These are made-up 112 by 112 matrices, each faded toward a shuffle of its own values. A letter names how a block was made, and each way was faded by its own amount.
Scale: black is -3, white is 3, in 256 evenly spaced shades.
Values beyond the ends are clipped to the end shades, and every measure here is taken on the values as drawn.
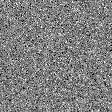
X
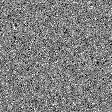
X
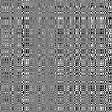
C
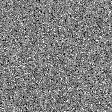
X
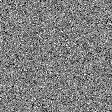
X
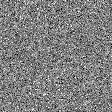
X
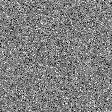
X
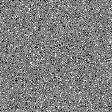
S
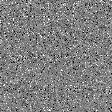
S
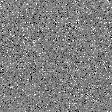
S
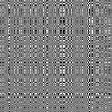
C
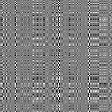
C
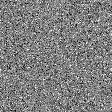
X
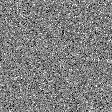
X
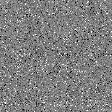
S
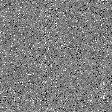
S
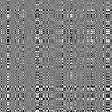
C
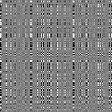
C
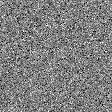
X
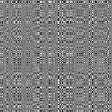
C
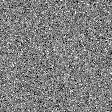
X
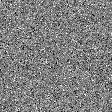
X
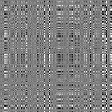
C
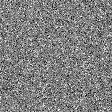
X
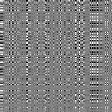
C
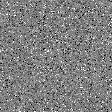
S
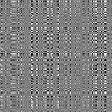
C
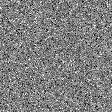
X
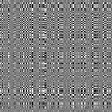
C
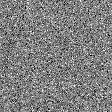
X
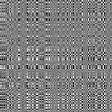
C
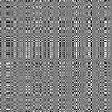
C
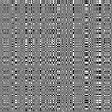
C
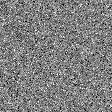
X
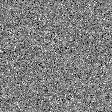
X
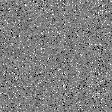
S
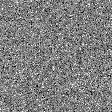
X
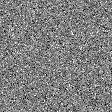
X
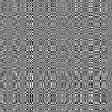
C
